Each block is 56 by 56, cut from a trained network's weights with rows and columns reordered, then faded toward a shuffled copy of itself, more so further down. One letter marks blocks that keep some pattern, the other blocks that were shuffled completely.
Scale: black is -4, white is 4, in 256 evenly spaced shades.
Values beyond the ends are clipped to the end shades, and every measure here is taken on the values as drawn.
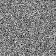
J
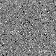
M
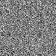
M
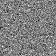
J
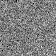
J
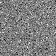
J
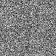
M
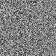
M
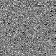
M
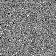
M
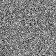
M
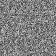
J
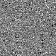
M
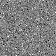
J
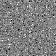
M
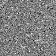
M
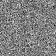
M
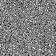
M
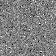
J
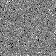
M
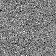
J
